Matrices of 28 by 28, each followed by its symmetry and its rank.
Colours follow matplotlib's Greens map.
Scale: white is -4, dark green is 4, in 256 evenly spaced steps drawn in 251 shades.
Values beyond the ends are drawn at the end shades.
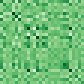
symmetric, rank five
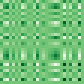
symmetric, rank one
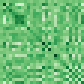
symmetric, rank five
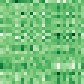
neither, rank three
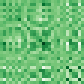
symmetric, rank three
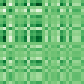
symmetric, rank one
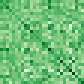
symmetric, rank five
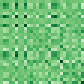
symmetric, rank three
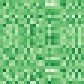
neither, rank three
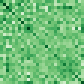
symmetric, rank five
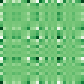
symmetric, rank one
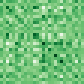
symmetric, rank three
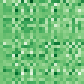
neither, rank three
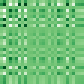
symmetric, rank one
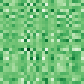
neither, rank three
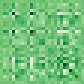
symmetric, rank three
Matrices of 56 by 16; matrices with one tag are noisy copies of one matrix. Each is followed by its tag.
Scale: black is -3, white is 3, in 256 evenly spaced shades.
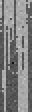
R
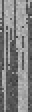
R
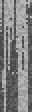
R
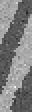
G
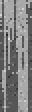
R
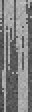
R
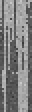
R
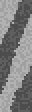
G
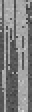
R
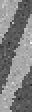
G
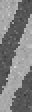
G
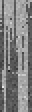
R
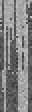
R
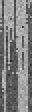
R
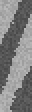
G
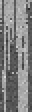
R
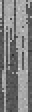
R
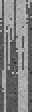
R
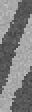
G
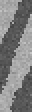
G
